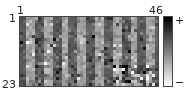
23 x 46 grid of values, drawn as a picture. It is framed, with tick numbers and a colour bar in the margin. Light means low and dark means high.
Upright stripes repeat 8 times across the table. An odd patch, rougher than its surroundings, sits in the bottom right. Values change most from cell to cell in the bottom right. There is no overall slope. On average the colour sits 50% of the way up the scale.
